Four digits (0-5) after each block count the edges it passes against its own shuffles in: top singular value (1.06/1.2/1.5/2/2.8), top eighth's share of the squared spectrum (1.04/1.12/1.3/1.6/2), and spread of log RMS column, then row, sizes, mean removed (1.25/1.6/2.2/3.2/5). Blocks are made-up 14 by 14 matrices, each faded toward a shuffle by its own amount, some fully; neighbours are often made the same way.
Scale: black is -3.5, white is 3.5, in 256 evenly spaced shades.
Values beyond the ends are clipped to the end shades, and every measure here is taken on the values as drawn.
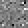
1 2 0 1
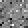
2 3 1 0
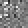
2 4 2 1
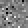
1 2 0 0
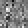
2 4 1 0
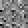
2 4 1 0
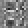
3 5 3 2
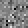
0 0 0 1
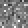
0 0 0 0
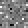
0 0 0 0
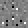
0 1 1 0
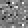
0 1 0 0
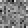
0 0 0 1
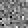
0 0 0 0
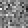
0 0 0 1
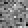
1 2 0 0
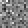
2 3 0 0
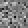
2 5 1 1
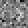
1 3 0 0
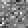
0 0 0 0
